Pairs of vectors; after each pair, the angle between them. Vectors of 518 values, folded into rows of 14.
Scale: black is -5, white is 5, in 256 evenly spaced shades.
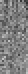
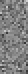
partly opposed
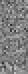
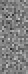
orthogonal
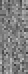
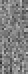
nearly opposite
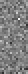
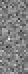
partly opposed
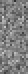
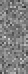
orthogonal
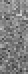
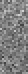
partly aligned
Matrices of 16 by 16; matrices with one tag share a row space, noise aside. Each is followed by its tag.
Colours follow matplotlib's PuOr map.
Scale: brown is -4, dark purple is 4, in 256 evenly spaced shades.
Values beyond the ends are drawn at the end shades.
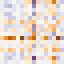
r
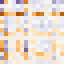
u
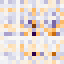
r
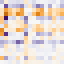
u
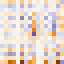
r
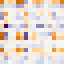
u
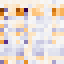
u
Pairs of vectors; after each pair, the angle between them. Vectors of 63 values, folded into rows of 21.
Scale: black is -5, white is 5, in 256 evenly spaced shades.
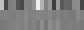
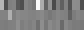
nearly parallel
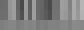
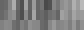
nearly parallel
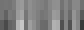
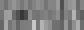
orthogonal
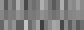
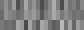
nearly opposite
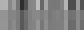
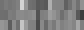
partly opposed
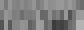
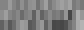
nearly parallel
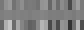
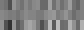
nearly opposite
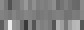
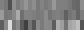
nearly parallel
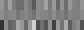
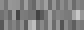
partly aligned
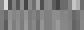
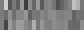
nearly parallel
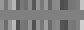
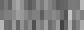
partly aligned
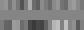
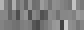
partly aligned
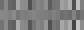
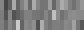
orthogonal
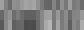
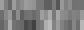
nearly parallel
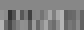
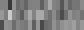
partly opposed
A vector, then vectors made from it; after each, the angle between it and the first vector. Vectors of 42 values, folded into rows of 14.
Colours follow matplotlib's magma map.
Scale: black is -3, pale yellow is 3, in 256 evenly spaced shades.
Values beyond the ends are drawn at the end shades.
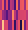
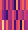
nearly parallel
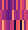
nearly parallel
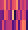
orthogonal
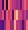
partly opposed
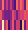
nearly parallel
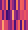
nearly parallel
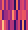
nearly parallel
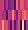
nearly parallel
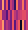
nearly parallel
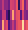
partly aligned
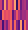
nearly opposite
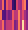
partly aligned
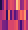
orthogonal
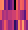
partly aligned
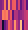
nearly opposite
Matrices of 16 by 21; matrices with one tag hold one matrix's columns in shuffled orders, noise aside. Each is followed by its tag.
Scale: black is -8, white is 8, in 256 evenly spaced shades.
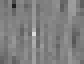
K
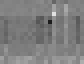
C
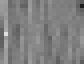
K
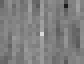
K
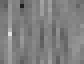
K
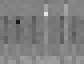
C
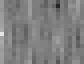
K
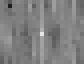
K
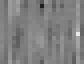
K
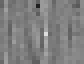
K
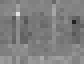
C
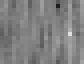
K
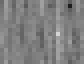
K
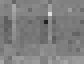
C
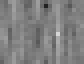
K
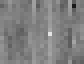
K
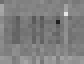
C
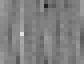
K
